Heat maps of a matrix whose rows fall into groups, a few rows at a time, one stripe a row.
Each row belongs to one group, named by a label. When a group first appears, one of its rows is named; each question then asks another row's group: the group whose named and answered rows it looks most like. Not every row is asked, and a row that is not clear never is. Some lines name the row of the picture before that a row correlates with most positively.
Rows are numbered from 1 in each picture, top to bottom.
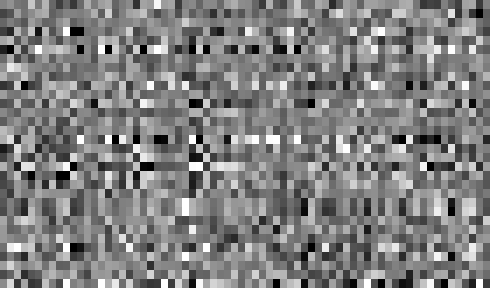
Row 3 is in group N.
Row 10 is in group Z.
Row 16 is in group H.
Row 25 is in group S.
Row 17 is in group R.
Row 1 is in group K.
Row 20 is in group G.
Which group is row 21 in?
G
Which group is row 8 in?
R
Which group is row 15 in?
K
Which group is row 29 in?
N
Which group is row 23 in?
N
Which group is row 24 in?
N
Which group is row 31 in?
Z
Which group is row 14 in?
G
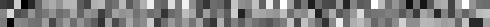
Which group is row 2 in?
H
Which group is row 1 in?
Z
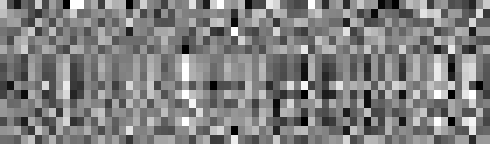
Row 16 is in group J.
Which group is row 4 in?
J
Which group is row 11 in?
N
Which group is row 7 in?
N
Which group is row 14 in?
N
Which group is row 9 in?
N
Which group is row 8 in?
N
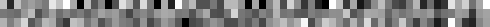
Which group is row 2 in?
J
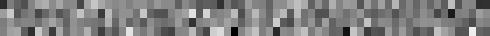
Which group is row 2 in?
H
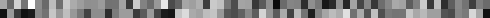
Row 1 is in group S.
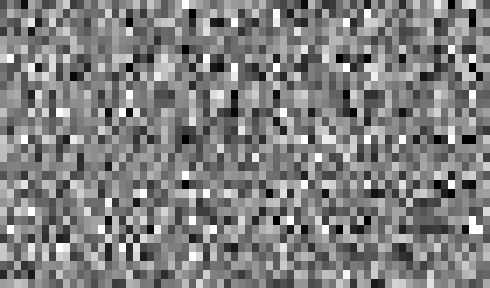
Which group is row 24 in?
S
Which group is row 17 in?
K
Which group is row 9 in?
K
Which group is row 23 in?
H
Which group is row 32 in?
R
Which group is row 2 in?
Z
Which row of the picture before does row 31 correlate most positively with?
2
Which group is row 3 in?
J
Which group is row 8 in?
J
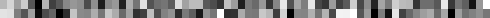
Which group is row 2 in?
K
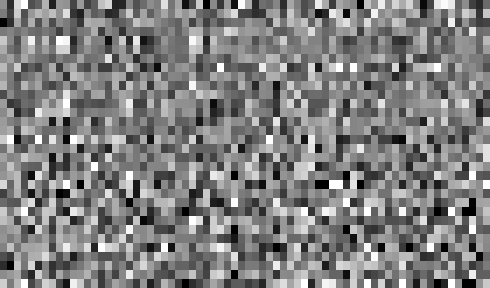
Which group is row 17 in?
H
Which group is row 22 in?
G
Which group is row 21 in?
K
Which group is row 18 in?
S
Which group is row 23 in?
J
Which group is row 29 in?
K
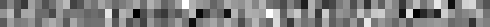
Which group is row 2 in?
H
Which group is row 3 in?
Z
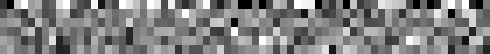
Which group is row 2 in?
N
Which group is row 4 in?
J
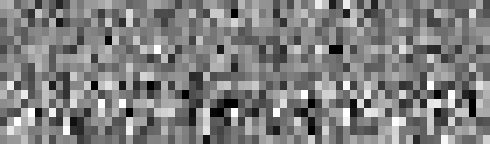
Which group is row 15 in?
R
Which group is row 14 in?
R
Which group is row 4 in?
H
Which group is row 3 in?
G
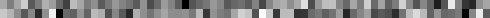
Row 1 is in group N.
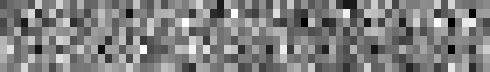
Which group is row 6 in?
H
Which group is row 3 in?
N
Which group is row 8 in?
S
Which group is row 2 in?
J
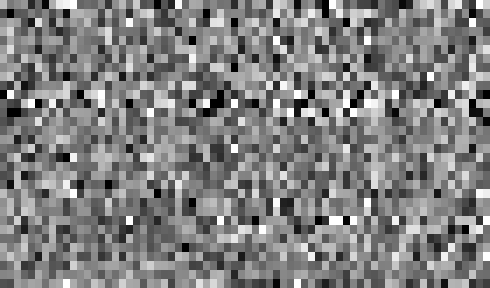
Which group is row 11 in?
R
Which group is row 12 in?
J
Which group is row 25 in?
K
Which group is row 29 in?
H
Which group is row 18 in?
G
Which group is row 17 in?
J
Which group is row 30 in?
G
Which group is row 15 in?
Z
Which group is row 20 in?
Z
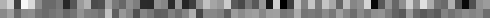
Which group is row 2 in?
H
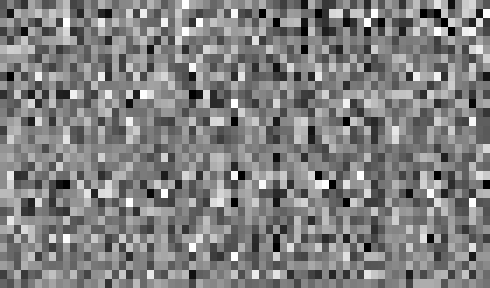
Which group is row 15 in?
R
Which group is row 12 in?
J
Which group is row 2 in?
K
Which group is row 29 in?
J
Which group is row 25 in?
R
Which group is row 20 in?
H
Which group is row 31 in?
Z
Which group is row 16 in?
R
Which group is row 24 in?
G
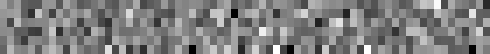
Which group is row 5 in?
H
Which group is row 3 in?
K
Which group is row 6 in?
Z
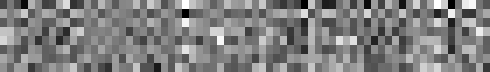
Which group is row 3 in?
N
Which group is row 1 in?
N
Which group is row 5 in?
K
